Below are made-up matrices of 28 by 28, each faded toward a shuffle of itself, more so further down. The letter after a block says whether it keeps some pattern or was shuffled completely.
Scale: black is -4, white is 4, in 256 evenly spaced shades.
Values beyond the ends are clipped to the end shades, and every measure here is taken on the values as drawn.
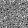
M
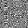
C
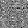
C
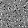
M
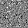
M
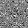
C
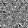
C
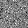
M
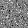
M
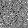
M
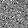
M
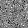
M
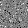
M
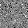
M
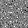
C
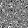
C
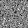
M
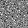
M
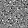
M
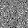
C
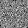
C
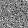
M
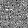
C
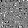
C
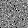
M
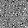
C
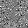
M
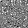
C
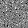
M
